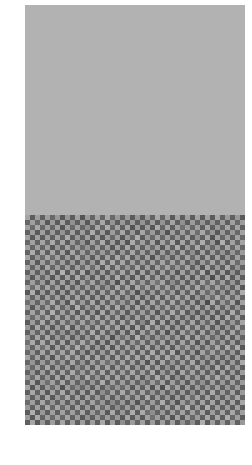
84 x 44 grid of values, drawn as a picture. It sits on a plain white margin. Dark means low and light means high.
It is made of 2 by 1 panels. Panel 1,1: high, flat. Panel 2,1: middling, checkered, strong in contrast.
